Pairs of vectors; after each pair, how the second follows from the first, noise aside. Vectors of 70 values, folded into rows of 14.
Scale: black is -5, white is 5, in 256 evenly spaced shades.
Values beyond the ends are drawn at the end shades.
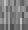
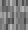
shuffled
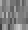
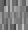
shuffled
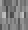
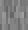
shrunk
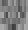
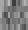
reversed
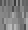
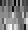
scaled up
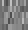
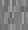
shrunk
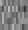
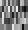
scaled up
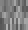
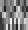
scaled up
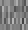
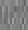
shrunk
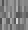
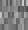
shuffled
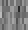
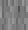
shrunk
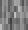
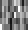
scaled up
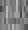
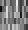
scaled up
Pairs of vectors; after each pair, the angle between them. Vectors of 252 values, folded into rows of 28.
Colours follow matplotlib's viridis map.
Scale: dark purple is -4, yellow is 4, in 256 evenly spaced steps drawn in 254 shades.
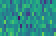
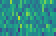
nearly opposite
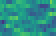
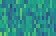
orthogonal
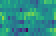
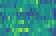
nearly opposite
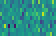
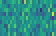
partly opposed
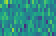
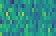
orthogonal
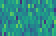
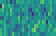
orthogonal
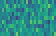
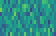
orthogonal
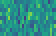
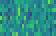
nearly opposite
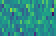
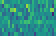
nearly parallel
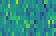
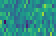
partly opposed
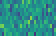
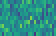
nearly parallel
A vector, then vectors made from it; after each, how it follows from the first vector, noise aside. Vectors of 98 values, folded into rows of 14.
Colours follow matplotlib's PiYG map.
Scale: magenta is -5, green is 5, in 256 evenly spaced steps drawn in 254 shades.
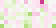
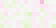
shrunk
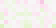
shrunk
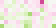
copied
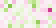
wrapped around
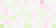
shrunk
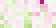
copied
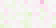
shrunk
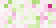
wrapped around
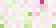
copied
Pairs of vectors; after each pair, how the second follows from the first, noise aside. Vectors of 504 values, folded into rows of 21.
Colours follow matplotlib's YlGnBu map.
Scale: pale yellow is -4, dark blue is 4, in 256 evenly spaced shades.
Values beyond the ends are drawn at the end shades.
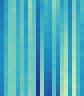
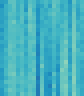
shrunk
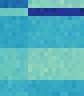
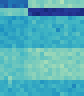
copied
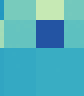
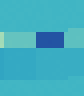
partly zeroed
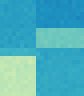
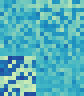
sign-scrambled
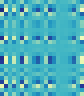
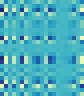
copied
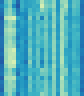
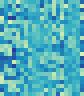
sign-scrambled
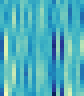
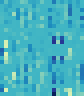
partly zeroed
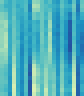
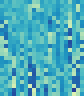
sign-scrambled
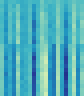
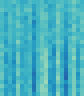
shrunk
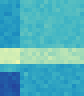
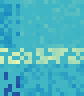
partly zeroed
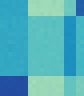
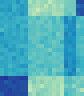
copied
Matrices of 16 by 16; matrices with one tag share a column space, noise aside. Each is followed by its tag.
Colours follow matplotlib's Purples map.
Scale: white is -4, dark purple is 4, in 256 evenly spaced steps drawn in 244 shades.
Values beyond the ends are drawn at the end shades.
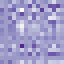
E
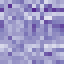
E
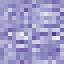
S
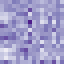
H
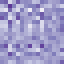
E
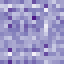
E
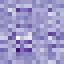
S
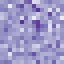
E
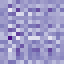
S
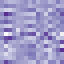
S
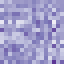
H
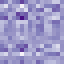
E
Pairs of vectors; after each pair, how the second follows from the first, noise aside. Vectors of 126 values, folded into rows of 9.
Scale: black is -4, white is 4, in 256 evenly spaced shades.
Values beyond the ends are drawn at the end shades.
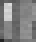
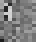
sign-scrambled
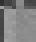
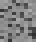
shuffled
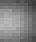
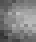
reversed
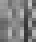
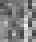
negated
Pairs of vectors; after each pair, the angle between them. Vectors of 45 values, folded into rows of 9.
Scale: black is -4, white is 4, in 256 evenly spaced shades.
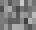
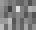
partly opposed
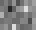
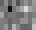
nearly parallel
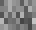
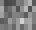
partly opposed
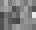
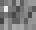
partly aligned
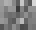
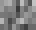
nearly parallel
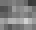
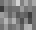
orthogonal
